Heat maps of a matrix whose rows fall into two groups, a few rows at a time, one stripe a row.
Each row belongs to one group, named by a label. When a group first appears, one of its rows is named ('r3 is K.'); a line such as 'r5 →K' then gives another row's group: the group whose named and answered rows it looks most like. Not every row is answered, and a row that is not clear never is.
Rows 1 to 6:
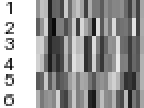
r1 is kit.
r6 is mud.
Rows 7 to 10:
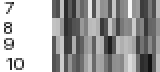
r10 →mud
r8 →kit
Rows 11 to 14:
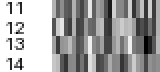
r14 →kit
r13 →mud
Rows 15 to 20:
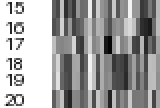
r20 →mud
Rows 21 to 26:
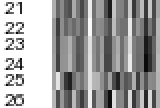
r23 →mud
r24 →mud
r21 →mud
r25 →kit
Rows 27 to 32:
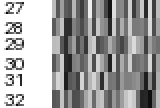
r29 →kit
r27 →mud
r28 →mud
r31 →kit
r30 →mud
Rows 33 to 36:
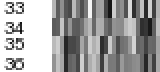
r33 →mud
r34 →mud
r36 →kit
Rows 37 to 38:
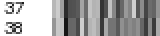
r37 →kit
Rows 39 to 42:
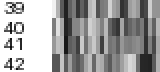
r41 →kit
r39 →kit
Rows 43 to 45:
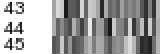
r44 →mud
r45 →mud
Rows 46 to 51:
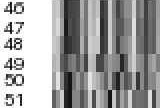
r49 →kit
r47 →kit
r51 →mud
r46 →kit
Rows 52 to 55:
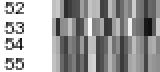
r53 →mud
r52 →kit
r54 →kit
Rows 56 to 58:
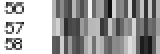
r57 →kit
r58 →mud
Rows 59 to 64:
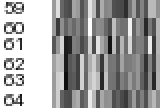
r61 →mud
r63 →kit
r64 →kit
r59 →kit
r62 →kit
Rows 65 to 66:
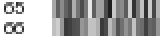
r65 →mud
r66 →kit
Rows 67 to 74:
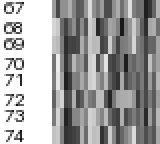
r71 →kit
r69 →kit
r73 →kit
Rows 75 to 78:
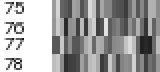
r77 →mud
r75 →kit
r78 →kit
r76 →kit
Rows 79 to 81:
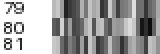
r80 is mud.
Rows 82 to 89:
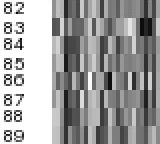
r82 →kit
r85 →kit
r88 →kit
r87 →kit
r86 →mud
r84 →kit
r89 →kit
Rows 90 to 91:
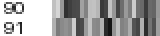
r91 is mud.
